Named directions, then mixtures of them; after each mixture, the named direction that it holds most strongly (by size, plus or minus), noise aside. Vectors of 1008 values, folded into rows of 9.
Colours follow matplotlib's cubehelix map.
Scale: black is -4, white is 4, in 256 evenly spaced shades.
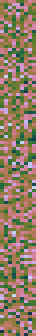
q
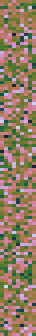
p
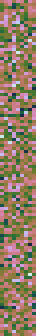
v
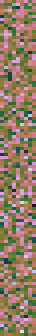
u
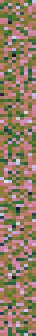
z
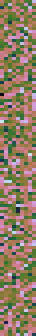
z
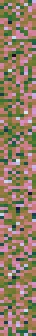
z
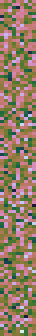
u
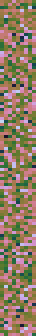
p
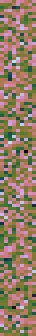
u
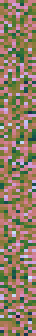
q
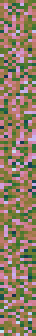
q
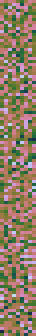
q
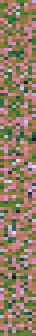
q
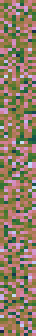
q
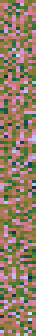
q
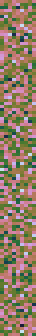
p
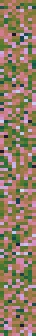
p
